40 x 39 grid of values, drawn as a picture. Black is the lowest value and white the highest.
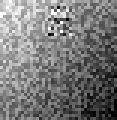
No row or column stands out. In the top middle lies a patch that is rougher than the rest. There are no regular stripes. The ninth with the lowest average is the bottom right. Values rise toward the top left.
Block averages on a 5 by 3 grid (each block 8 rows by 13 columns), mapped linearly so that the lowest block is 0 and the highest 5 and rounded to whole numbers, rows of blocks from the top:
543 | 432 | 431 | 321 | 210
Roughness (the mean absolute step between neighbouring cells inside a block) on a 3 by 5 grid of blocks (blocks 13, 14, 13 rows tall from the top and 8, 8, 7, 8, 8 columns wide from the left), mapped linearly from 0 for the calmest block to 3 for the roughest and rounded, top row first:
0 0 3 0 0 | 0 0 0 0 0 | 0 0 0 0 0
